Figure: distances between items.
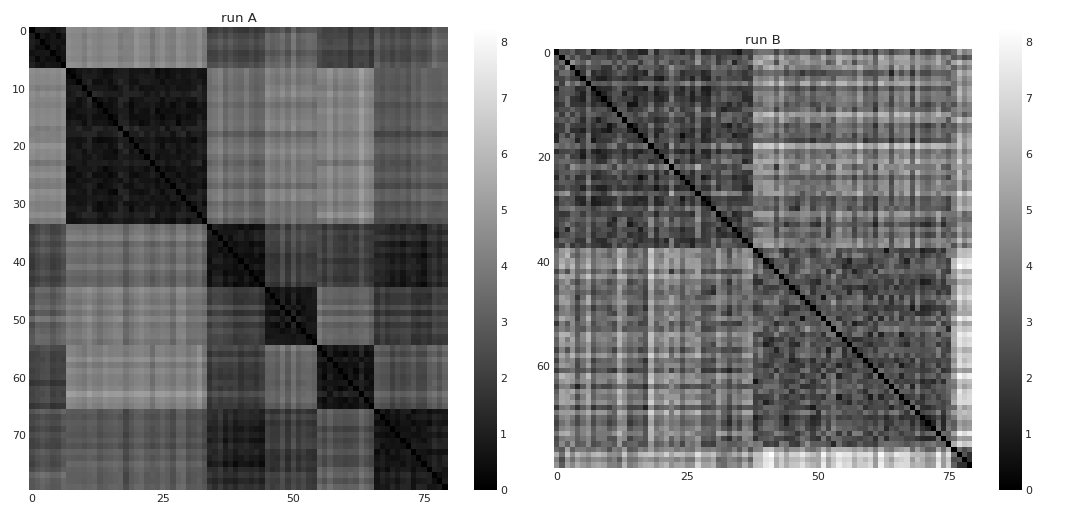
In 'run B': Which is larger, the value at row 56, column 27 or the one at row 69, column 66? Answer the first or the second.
the first
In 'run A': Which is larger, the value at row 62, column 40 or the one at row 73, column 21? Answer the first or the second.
the second
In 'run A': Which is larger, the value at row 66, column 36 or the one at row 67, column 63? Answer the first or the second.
the second
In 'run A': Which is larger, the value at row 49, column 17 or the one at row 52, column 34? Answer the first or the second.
the first
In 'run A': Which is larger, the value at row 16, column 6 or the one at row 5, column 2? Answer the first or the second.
the first
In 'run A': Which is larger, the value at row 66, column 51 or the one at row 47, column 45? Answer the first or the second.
the first
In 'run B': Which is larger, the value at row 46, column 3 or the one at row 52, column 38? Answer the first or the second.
the first
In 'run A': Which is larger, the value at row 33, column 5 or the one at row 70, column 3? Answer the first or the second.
the first
